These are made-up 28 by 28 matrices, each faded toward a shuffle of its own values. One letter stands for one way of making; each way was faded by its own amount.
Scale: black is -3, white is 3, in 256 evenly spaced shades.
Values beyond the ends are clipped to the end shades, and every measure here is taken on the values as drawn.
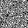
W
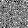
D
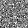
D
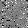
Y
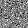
D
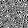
Y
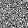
W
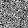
D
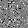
Y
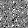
W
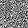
D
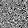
D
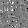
Y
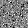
D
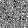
D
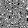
Y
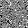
W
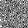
W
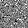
D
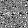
D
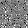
Y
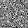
W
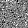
D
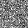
D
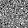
D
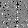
Y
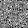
D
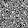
D
